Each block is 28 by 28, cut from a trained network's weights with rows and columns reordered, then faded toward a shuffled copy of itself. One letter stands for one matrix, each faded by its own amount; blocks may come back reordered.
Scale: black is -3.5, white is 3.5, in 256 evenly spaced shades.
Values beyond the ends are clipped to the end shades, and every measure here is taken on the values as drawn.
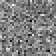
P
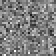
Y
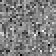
P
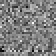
Y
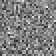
Y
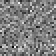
P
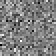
Y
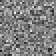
Y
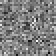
Y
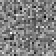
P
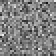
Y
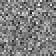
Y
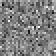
P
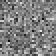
Y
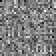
Y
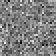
P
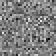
Y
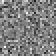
P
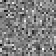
Y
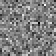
Y
